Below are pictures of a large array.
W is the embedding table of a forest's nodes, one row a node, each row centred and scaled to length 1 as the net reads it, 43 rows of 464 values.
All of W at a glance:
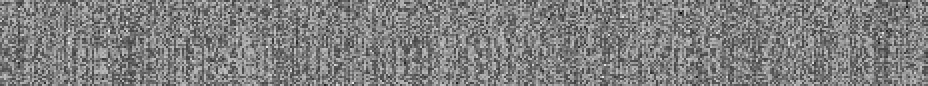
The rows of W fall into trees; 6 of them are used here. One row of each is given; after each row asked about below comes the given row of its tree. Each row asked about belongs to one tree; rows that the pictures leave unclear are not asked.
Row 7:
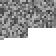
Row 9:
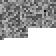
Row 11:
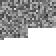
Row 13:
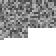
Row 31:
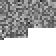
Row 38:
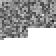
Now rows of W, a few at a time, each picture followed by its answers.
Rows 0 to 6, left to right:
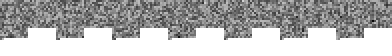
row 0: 38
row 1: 31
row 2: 31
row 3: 38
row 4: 9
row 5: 9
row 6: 7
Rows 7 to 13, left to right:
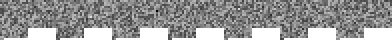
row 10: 31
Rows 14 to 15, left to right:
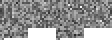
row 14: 7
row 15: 11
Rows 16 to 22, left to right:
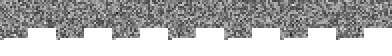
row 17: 7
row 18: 9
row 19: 13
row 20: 13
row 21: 13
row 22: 9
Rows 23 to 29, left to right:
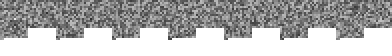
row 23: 13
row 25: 31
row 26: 31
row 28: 31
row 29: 13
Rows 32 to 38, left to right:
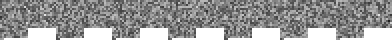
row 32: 11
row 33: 31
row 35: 31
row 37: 13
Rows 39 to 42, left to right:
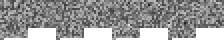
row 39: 13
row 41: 7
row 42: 13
